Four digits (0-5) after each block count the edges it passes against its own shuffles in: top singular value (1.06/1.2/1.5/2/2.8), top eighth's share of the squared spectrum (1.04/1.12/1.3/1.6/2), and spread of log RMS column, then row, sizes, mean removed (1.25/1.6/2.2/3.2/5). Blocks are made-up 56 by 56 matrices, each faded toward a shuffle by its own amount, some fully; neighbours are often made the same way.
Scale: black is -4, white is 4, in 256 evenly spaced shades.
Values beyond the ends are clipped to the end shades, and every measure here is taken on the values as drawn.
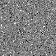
2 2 0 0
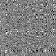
4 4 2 2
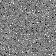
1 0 0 0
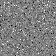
0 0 0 0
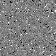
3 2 0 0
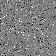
0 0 0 0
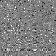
3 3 1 1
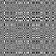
5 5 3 4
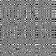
5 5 3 3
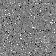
2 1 0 0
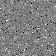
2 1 0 0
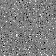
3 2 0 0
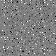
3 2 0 1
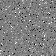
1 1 0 0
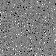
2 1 0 0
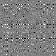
4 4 2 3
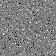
0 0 0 0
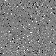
2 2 0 0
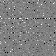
3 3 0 1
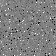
1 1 0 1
